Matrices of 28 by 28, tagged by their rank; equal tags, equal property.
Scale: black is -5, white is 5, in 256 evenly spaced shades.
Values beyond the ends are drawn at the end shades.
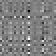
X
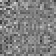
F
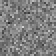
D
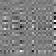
X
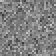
D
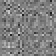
F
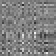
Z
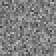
D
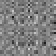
Z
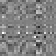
Z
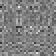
F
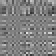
X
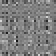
Z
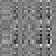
X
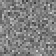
D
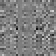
Z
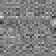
F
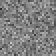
D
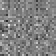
F
